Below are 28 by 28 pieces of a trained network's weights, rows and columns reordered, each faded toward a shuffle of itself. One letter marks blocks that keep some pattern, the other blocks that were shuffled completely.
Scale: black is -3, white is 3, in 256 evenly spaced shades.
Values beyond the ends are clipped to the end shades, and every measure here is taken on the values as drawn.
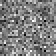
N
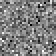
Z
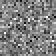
Z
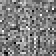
N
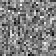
Z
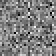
N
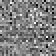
N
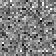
Z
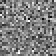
Z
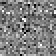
N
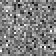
Z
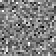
Z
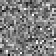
Z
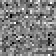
N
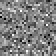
Z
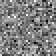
Z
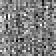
N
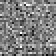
N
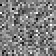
N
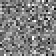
N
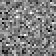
Z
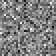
Z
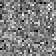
Z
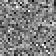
Z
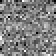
N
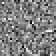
Z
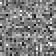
N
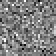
Z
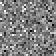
Z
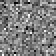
Z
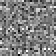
N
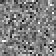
Z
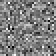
N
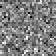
Z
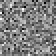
N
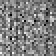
N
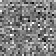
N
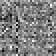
N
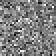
Z
